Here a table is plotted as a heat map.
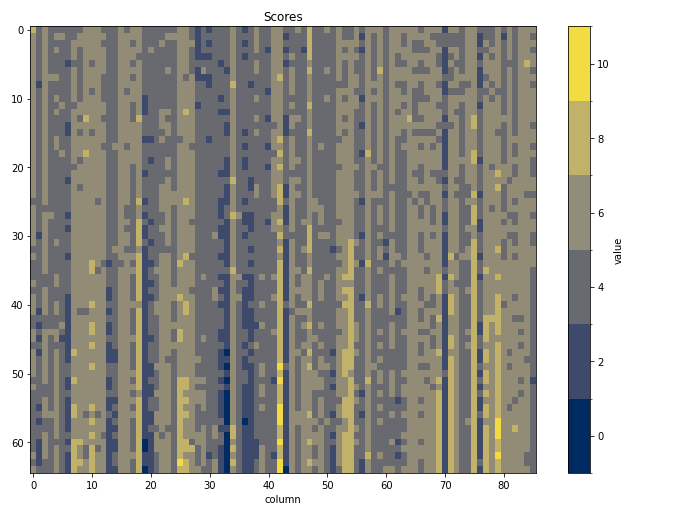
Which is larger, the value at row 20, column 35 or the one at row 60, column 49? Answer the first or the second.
the second
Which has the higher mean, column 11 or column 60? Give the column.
11
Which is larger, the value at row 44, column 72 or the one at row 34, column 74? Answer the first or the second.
the first
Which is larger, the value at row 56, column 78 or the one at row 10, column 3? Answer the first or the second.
the first
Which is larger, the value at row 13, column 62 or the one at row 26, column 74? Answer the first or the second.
the first
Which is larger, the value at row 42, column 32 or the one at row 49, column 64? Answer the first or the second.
the second
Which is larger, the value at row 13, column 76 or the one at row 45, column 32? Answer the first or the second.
the first
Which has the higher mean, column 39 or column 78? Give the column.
78
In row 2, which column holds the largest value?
47
